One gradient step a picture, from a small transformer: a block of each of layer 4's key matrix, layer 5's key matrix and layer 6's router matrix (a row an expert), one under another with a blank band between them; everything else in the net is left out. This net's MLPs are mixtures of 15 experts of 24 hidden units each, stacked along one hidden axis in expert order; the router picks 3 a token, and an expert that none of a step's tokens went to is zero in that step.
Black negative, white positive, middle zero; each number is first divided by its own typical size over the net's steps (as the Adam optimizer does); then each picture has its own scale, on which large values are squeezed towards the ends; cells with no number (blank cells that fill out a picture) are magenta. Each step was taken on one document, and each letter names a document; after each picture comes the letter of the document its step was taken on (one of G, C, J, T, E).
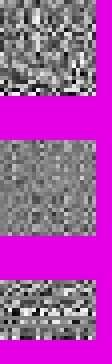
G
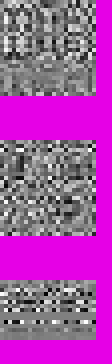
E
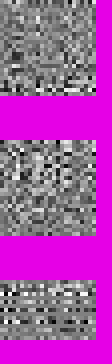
E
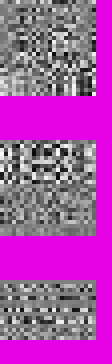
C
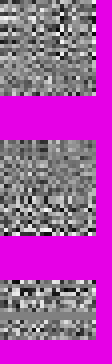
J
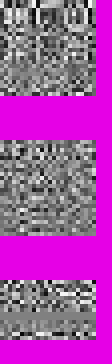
J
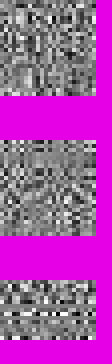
G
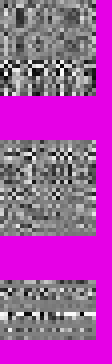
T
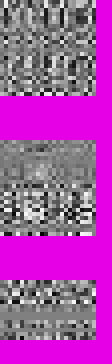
J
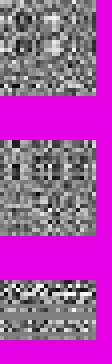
E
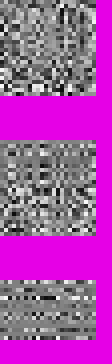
T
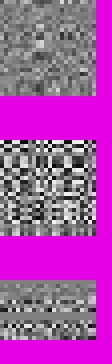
C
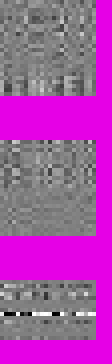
G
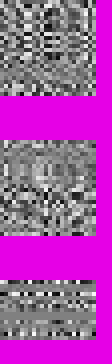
J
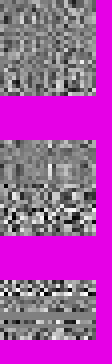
E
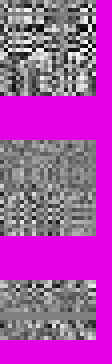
C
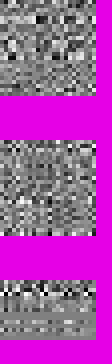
E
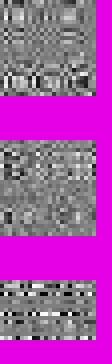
G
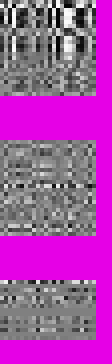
T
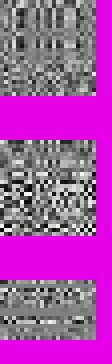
T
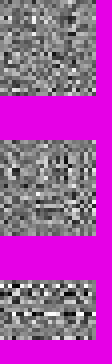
G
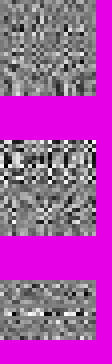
G
